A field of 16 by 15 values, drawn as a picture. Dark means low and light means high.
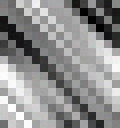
Roughest part: top right. Grain: diagonal, down to the right. Ninth with the lowest average: top right. Mirror symmetry: none.
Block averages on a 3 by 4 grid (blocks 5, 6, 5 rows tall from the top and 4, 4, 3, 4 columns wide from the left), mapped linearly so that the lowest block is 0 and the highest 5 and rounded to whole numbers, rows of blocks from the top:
1 4 2 0 | 3 2 3 4 | 5 3 2 3
